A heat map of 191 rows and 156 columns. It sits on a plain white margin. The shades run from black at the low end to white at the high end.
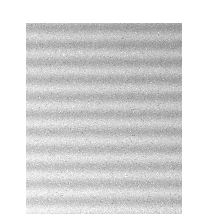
There is an overall slope up to the bottom left. On average the colour sits 80% of the way up the scale. Horizontal stripes repeat 11 times down the table. The bottom left is the ninth with the highest average. The ninth with the lowest average is the top right.
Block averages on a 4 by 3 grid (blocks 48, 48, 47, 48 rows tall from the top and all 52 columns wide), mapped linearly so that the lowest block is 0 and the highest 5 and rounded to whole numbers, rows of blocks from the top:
210
321
432
543
